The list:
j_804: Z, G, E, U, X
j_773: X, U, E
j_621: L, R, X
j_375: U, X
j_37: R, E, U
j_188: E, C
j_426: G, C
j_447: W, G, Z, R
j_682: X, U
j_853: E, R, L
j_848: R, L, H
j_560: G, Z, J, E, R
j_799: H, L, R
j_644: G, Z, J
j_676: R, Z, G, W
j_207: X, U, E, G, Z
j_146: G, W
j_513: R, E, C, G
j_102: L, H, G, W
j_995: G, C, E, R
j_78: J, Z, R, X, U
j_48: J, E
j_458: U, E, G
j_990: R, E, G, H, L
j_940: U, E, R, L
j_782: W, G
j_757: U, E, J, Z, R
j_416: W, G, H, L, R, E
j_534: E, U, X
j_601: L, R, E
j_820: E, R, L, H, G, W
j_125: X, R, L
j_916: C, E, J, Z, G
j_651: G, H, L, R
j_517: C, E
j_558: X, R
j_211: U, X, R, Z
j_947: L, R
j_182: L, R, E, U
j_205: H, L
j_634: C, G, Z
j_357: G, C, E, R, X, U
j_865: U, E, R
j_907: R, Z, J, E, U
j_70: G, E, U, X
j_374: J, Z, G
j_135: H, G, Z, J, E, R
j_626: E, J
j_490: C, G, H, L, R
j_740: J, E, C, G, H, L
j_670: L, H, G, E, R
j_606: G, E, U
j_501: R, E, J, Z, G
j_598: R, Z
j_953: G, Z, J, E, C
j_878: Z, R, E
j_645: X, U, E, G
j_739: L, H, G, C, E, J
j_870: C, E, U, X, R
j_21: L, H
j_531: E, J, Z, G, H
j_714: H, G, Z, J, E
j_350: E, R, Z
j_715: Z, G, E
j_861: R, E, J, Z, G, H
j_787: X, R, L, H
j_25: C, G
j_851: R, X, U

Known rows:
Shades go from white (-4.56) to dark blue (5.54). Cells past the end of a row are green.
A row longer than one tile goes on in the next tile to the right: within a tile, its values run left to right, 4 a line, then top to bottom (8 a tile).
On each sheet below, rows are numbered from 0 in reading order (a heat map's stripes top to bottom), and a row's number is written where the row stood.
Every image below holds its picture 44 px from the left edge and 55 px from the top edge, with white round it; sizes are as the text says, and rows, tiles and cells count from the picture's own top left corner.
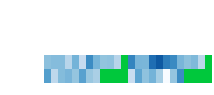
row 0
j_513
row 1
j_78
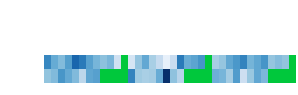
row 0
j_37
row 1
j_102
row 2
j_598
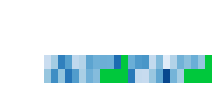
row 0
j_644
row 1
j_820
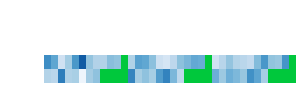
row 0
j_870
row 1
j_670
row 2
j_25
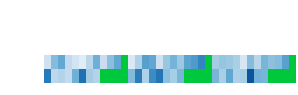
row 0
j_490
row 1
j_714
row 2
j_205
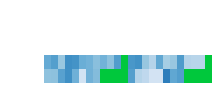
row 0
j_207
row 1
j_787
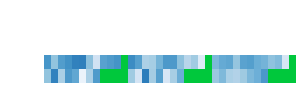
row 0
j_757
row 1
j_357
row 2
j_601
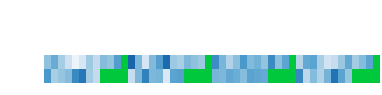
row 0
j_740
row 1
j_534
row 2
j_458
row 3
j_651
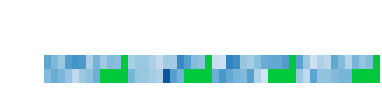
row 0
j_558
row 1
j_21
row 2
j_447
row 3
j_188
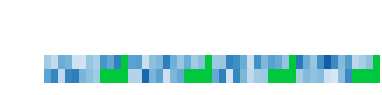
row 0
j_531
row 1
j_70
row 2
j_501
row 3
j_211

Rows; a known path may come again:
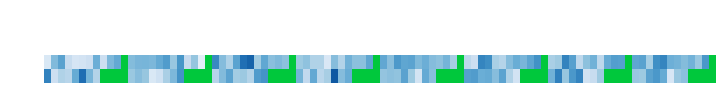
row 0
j_490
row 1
j_621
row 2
j_682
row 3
j_205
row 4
j_350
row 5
j_447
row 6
j_560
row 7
j_207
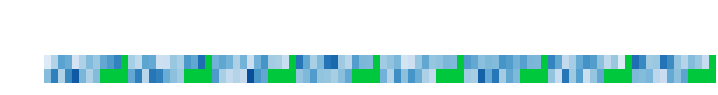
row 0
j_714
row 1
j_531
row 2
j_848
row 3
j_865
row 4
j_995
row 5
j_606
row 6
j_357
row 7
j_940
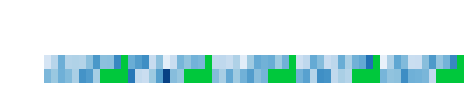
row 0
j_25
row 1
j_820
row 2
j_426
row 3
j_916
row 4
j_634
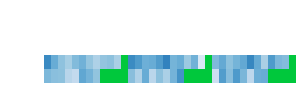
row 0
j_853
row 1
j_182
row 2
j_48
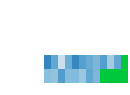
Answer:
j_645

